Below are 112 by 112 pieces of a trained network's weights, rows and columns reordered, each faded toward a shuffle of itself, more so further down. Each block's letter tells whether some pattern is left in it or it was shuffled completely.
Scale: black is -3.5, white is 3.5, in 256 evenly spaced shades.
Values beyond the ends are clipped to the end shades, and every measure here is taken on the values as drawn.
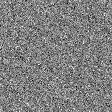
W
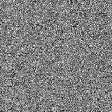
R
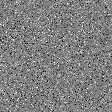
W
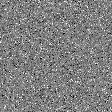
W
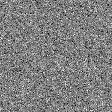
W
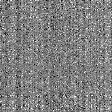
R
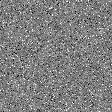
W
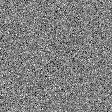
W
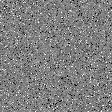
W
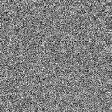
R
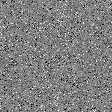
W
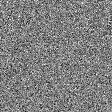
W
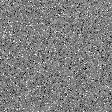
W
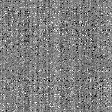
R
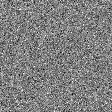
W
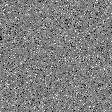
W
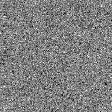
R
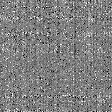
R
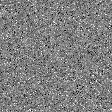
W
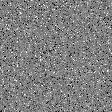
W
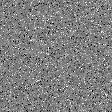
W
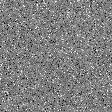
W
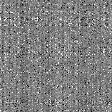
R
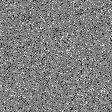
W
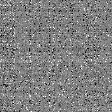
R
